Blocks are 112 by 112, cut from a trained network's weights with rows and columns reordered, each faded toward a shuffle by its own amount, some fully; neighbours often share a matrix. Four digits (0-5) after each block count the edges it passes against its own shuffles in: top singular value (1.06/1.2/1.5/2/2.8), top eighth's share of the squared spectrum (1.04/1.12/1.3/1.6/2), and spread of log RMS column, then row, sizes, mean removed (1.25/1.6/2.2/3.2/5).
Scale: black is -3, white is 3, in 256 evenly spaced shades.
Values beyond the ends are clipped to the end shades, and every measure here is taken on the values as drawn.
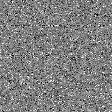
3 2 0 2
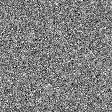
0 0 0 0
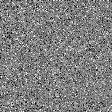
3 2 0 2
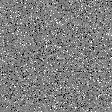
3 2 0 1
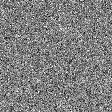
1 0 0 0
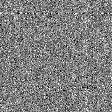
3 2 0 1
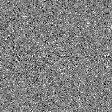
3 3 1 1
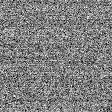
2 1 0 0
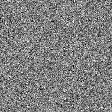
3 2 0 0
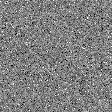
2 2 0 0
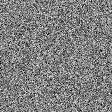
0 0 0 0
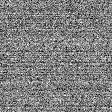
3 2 0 1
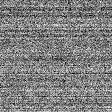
4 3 0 2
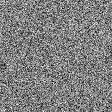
0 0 0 0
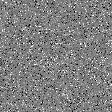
2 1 0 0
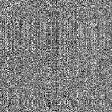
4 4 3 2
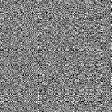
5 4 2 3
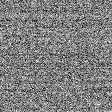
2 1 0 0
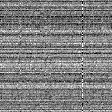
5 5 2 4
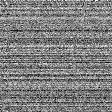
5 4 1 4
